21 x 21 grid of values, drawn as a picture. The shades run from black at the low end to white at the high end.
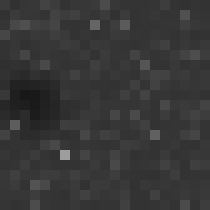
Dips: one, in the middle left. Histogram: skewed, a long tail of high values. Average level on the scale: 20%. Stripes: none.
